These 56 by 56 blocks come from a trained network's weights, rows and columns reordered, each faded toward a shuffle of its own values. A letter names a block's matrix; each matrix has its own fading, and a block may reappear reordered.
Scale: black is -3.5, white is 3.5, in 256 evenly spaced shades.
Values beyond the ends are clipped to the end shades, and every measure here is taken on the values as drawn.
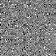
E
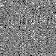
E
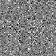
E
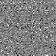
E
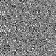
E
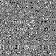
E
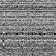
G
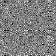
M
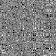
M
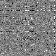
M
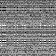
G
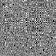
M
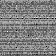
G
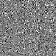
E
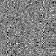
M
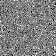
E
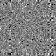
M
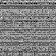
G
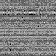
G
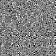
M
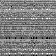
G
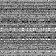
G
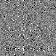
M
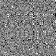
M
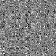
E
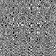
M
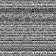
G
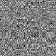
M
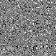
E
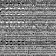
G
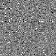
M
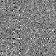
M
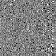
M
